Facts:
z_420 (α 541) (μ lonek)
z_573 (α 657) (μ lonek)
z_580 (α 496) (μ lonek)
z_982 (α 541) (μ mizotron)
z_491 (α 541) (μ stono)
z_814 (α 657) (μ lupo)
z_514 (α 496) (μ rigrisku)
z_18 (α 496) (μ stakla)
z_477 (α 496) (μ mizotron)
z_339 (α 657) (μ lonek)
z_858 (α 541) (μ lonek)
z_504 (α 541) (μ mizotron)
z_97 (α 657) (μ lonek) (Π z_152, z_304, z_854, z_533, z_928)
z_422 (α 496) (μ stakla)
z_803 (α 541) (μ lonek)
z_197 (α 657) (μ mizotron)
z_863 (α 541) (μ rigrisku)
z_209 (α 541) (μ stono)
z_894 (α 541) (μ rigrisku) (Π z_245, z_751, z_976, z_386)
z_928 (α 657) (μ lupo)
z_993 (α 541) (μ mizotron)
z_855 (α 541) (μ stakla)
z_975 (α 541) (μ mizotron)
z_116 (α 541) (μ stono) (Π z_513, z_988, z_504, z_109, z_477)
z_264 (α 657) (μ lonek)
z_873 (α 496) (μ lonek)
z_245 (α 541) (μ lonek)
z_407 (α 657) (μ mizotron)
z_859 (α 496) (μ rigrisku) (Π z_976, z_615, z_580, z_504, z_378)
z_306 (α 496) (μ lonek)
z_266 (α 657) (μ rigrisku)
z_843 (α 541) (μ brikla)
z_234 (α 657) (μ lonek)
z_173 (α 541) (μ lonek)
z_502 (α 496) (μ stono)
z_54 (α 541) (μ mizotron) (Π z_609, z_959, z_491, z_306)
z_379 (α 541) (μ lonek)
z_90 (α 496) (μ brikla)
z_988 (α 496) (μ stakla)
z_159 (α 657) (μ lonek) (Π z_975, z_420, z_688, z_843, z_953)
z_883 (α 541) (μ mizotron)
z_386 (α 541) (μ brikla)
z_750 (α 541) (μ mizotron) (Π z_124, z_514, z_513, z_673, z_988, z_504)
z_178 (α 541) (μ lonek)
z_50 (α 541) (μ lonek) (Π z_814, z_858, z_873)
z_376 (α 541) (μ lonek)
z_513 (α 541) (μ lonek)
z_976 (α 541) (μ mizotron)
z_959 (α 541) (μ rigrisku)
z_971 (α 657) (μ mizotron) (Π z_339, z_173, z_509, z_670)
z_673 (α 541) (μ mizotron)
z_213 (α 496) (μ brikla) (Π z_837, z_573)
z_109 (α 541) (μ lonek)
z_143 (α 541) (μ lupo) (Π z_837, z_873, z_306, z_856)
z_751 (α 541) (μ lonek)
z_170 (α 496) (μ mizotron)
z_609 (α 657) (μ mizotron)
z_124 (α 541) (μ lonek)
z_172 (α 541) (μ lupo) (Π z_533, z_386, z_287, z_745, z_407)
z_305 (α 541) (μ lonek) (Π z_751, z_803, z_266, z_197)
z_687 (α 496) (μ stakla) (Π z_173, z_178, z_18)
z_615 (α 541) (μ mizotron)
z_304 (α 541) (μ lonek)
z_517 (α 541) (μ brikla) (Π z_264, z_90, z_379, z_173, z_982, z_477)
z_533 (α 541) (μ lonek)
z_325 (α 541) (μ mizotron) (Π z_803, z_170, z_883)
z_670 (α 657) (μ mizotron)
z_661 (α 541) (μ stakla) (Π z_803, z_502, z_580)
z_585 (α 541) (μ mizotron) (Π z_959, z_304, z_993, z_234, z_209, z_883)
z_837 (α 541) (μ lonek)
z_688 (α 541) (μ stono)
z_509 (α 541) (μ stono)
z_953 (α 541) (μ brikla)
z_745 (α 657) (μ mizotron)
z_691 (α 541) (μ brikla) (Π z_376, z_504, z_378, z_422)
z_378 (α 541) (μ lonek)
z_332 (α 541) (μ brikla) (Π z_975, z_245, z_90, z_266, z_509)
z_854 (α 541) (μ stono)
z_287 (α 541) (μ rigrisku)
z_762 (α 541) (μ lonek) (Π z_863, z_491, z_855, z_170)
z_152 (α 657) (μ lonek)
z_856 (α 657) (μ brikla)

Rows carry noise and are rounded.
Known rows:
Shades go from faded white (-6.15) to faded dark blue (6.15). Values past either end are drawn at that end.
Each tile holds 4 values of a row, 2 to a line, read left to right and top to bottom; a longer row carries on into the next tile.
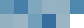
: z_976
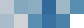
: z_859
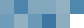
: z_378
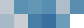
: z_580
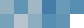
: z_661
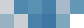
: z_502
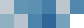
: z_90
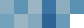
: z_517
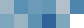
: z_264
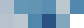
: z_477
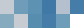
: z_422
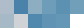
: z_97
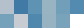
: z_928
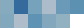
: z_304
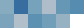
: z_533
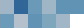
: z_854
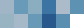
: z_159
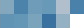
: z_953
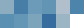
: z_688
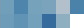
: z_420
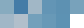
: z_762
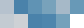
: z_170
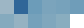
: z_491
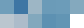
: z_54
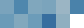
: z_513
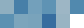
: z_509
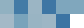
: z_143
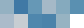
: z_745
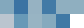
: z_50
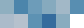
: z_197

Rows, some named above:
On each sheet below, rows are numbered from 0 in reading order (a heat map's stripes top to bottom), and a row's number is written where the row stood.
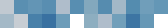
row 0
z_580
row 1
z_305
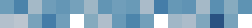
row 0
z_325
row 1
z_266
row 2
z_750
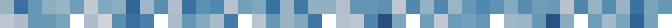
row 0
z_609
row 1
z_859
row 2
z_814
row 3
z_50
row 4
z_477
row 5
z_172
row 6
z_670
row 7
z_116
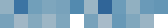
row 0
z_855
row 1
z_209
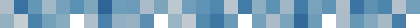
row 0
z_152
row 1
z_858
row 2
z_514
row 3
z_691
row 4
z_814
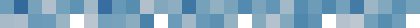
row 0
z_993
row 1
z_573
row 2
z_386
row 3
z_894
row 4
z_585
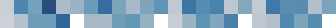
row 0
z_213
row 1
z_883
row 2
z_873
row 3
z_306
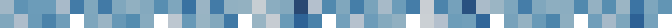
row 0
z_266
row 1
z_803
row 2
z_50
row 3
z_687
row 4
z_287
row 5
z_213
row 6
z_751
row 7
z_116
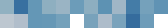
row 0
z_609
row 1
z_691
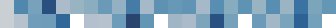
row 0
z_213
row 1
z_971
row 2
z_750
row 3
z_116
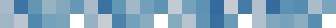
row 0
z_234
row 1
z_152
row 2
z_18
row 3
z_856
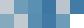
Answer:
z_988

